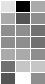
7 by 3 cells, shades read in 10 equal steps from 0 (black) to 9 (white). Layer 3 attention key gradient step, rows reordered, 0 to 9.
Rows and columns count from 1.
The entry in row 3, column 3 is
4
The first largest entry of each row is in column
1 1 1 1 1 2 2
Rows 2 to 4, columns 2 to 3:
3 5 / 5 4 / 5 4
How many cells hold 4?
3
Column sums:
37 35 36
